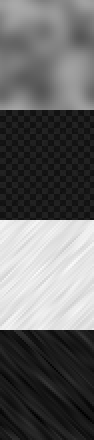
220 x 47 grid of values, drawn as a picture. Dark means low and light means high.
The table splits into 4 rows of 1 panel. Panel 1,1: middling, smooth. Panel 2,1: very low, checkered, faint in contrast. Panel 3,1: very high, slanting up to the right, faint in contrast. Panel 4,1: very low, slanting down to the right, faint in contrast.
